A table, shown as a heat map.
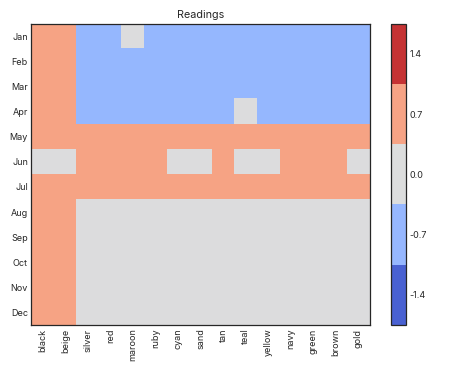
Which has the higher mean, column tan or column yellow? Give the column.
tan
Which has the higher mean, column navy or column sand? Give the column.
navy
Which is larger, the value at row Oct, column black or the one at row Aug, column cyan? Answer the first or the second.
the first
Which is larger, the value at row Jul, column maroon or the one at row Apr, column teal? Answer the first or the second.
the first
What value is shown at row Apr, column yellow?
-0.7
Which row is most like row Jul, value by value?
May
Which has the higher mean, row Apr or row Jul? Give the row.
Jul
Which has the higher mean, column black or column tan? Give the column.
black
